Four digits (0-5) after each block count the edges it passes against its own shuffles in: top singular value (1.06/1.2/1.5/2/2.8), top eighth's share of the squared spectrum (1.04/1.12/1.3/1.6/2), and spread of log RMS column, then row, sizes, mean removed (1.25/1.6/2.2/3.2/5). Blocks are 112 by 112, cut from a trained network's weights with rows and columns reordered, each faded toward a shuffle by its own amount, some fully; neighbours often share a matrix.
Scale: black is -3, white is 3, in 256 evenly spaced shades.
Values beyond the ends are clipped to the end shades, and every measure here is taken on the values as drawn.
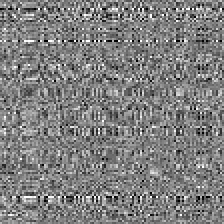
5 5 3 4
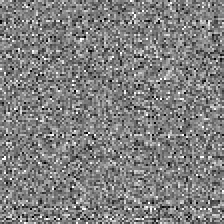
4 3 1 3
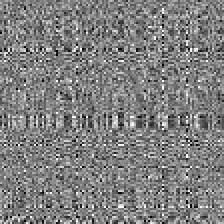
5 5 3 4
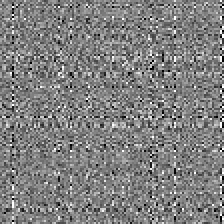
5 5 3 3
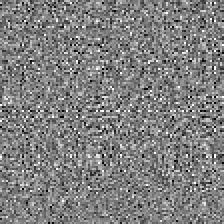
4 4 2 3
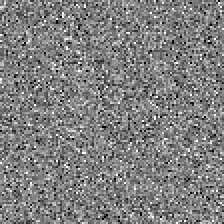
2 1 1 0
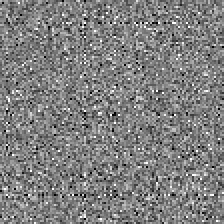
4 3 2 2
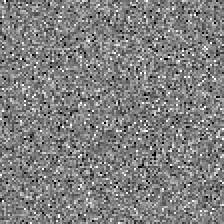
0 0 0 0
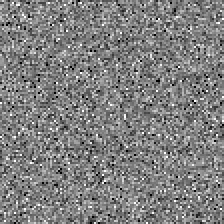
1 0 0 0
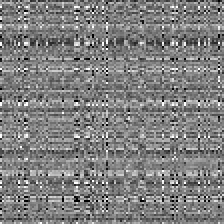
5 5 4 4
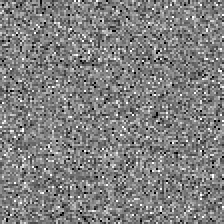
2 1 0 0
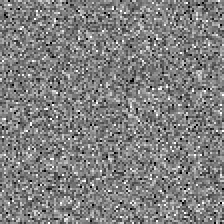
1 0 0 0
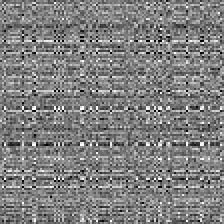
5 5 3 4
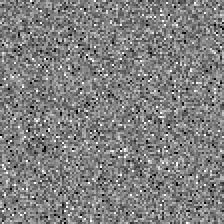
0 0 0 0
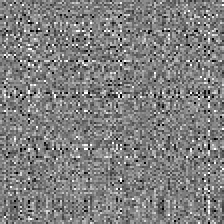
4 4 3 3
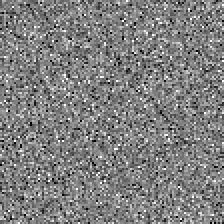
0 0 0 0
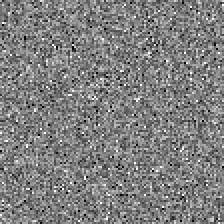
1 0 0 0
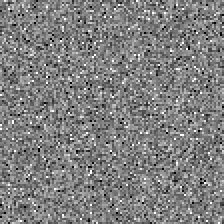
0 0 0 0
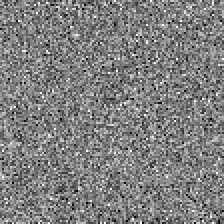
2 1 0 0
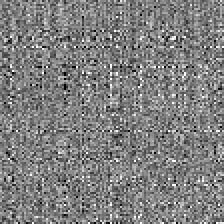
4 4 2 3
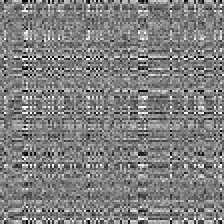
5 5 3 4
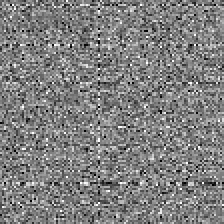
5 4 2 3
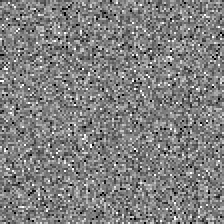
2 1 0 0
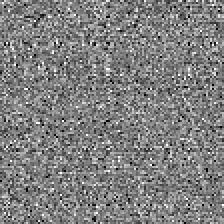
4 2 1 2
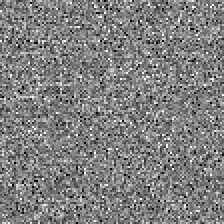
3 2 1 1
